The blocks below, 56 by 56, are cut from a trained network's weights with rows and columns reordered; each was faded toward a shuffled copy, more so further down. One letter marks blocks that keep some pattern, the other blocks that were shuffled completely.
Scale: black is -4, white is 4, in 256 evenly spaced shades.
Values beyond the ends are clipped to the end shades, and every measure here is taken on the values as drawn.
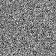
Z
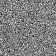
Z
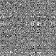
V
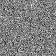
Z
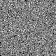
Z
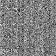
V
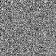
V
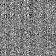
V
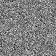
Z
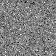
Z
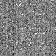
V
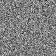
Z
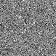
Z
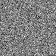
Z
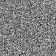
Z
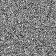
Z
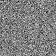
Z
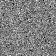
Z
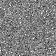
Z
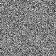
V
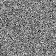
Z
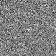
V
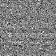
V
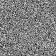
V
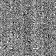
V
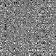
V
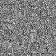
V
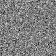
Z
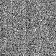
V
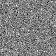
Z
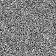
Z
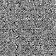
V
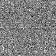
V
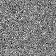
Z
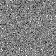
Z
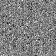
V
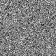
Z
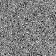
Z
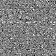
V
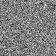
Z
